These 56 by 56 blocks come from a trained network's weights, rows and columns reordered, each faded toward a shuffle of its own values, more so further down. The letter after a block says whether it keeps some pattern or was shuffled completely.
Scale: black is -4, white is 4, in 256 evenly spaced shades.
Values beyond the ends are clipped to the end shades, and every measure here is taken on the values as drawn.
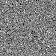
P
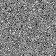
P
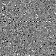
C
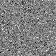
P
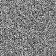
C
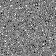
P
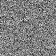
C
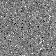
P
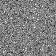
P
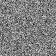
P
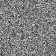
P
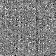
C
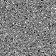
P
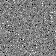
P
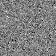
P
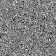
P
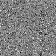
C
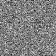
C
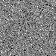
P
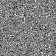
C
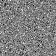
P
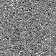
C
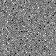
P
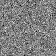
C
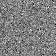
P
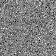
P
